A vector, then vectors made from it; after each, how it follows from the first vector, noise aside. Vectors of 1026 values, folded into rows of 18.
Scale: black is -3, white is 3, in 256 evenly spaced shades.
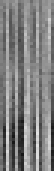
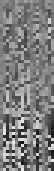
sign-scrambled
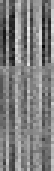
wrapped around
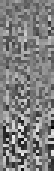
sign-scrambled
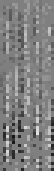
partly zeroed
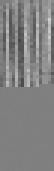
partly zeroed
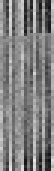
wrapped around
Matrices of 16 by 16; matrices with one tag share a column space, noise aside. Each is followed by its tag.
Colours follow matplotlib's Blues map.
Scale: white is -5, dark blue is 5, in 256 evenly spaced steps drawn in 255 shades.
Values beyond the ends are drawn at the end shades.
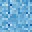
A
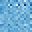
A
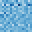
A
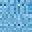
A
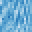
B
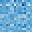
A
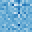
A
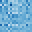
A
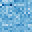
A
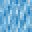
B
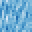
B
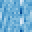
B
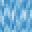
B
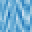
B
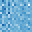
A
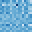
A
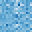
A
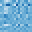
A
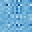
A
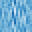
B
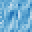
B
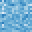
A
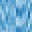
B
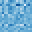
A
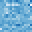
A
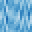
B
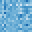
A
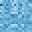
A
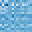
A
